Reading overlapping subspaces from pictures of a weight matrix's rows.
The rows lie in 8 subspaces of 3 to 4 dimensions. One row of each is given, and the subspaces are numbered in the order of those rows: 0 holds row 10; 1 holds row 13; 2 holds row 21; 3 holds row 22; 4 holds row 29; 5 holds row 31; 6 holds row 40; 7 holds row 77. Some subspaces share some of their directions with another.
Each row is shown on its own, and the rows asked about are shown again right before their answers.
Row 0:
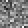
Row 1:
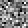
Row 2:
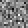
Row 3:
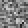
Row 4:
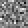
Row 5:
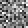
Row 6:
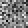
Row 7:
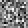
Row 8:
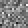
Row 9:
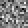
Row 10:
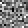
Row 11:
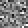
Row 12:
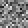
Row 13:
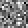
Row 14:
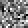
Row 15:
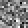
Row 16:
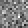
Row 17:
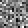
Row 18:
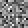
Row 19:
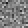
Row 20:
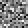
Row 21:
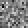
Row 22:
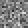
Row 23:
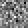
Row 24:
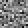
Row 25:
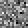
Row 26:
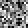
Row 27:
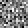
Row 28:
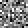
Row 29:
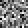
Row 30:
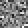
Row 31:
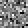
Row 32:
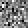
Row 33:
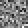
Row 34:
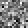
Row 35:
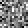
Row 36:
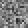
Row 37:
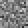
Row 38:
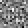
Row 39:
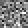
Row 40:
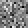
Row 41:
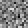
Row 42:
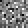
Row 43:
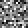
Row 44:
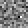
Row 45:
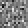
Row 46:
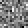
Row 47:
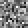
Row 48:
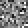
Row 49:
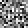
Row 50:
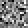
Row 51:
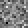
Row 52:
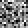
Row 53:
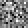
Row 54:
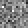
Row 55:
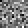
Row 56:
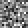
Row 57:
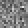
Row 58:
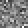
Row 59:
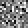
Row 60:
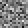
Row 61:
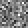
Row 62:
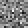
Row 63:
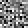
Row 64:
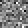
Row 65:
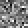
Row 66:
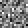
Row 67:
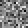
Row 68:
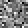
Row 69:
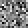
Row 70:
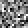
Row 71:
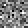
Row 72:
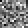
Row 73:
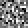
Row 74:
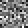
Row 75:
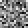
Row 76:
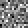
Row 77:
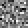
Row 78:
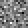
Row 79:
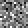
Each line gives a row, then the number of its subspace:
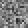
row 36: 1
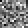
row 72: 3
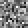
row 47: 3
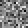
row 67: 7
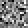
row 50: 7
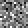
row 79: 6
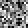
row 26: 1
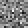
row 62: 3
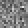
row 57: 6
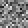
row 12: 0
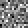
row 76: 5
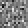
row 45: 2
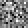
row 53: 6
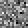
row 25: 5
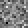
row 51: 7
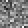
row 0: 6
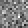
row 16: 4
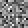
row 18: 0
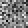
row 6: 4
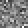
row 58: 6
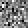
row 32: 2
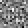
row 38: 4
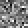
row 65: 6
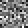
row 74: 4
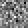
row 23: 6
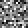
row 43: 7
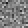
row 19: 2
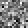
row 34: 2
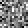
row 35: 0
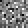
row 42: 4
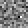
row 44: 4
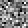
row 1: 1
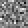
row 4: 7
